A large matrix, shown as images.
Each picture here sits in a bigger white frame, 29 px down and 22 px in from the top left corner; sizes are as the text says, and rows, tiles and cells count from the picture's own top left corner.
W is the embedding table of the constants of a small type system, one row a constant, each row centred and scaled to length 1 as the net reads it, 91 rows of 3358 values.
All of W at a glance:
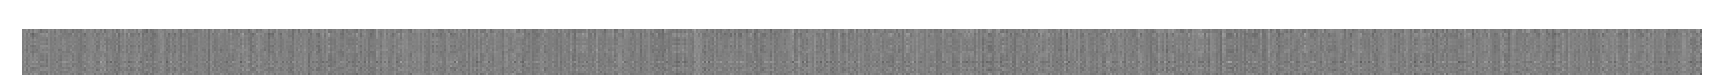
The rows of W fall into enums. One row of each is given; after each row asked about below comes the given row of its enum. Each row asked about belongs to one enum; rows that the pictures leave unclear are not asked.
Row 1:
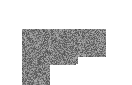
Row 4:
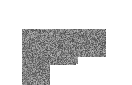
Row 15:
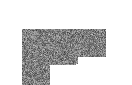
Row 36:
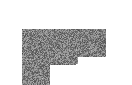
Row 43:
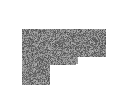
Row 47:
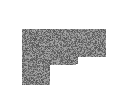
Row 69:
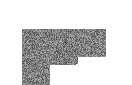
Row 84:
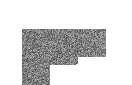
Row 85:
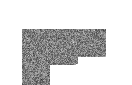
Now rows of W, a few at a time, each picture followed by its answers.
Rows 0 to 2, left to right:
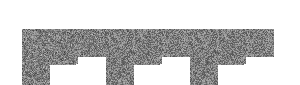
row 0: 15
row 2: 1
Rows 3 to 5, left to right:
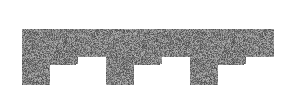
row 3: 69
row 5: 69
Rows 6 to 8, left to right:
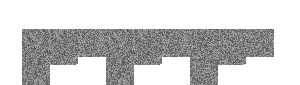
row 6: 1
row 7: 1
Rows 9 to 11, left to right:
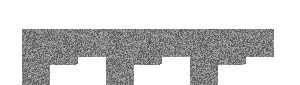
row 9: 84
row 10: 69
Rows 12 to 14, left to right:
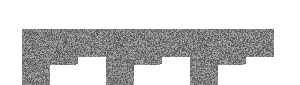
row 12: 69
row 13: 47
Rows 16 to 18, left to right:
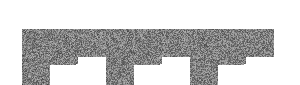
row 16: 84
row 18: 47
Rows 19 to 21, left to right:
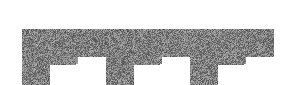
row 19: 43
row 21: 36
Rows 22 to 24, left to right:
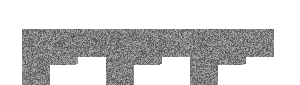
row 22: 43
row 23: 84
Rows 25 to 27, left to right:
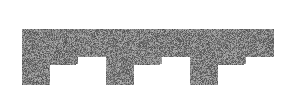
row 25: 69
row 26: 43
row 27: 36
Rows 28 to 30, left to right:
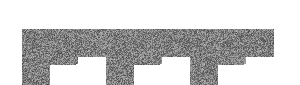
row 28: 84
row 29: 36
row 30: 43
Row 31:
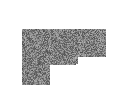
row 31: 1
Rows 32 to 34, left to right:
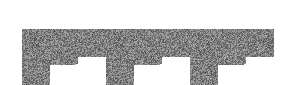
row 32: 47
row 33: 47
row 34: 36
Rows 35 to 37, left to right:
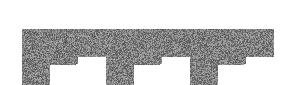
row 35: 69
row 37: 47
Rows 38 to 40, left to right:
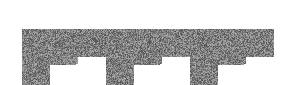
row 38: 43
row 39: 69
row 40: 47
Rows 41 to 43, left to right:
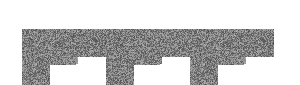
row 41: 43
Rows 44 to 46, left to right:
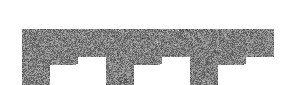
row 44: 47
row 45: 85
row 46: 1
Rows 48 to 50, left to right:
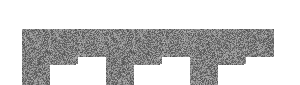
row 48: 1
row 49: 1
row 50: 36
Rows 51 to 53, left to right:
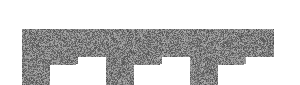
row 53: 43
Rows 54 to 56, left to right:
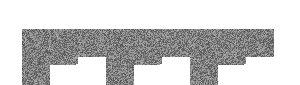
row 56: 36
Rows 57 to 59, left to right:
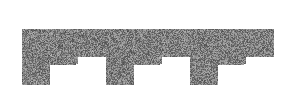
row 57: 4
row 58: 1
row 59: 47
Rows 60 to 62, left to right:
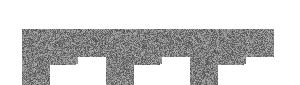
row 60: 43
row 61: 4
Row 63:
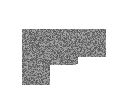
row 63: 47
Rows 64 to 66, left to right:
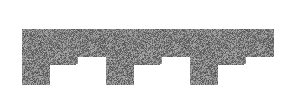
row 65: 36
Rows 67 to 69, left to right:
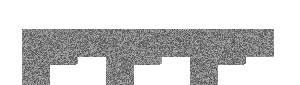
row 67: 36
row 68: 43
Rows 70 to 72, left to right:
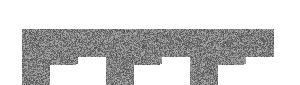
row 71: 4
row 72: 43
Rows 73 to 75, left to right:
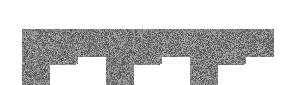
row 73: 15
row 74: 1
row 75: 36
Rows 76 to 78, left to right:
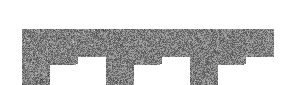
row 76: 85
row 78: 1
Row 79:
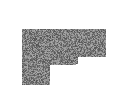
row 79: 47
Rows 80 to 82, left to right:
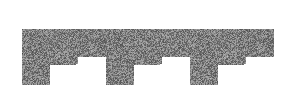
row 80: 36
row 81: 47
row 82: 36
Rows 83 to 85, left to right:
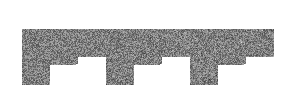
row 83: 47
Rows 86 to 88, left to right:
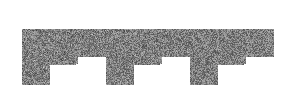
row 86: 15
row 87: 4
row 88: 1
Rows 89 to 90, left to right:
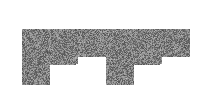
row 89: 1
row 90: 36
